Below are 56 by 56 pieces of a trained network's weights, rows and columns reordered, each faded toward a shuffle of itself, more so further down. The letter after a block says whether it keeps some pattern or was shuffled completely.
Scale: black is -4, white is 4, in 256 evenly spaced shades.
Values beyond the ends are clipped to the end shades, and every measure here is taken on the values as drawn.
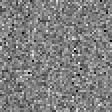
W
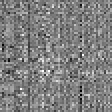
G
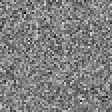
W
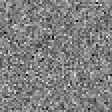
W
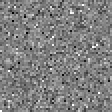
W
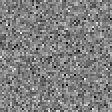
W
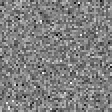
W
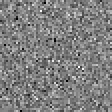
W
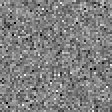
W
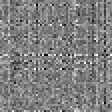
G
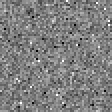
W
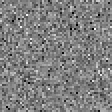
W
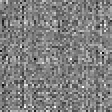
G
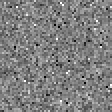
W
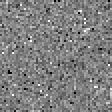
W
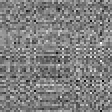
G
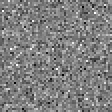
W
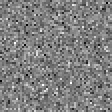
W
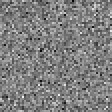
W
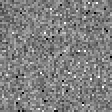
W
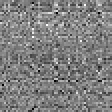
G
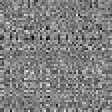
G
